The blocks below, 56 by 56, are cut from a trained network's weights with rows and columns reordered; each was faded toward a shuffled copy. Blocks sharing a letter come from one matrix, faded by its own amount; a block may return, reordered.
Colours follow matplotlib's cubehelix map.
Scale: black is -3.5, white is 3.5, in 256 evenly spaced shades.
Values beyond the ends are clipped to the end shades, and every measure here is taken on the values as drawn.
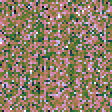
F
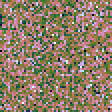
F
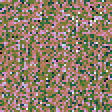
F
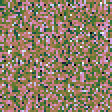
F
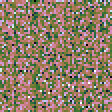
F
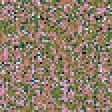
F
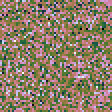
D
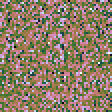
D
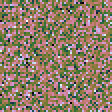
D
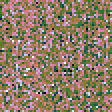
F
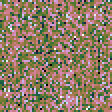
F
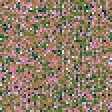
F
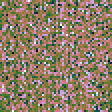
F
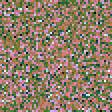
D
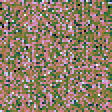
F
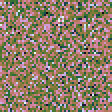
D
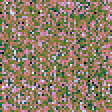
F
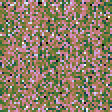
F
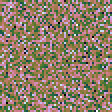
D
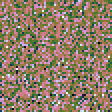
F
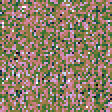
F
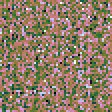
F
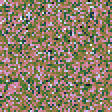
D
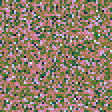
D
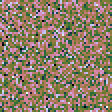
D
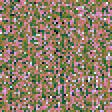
F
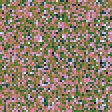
D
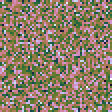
D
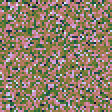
D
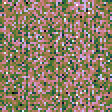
F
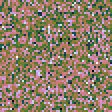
D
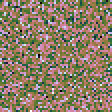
D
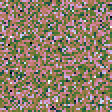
D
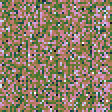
F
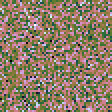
D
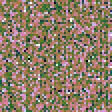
F
